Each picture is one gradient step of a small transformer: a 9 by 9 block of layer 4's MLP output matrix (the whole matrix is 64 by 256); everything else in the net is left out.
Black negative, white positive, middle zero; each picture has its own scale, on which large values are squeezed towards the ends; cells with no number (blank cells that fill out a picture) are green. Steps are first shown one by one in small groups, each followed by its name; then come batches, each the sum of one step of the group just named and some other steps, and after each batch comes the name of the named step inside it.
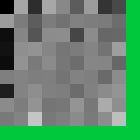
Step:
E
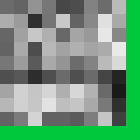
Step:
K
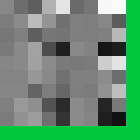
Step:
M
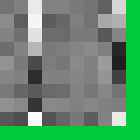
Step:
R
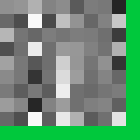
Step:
R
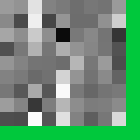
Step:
R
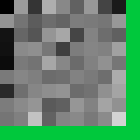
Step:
E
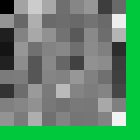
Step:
E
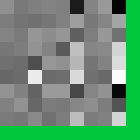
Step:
K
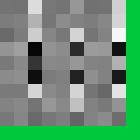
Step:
K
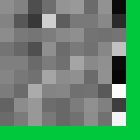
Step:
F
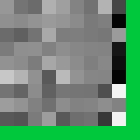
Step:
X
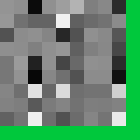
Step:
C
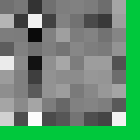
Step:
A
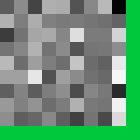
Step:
X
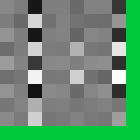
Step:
A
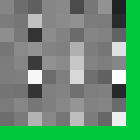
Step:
X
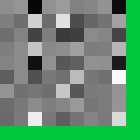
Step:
C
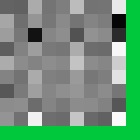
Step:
A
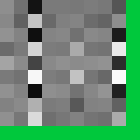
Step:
A
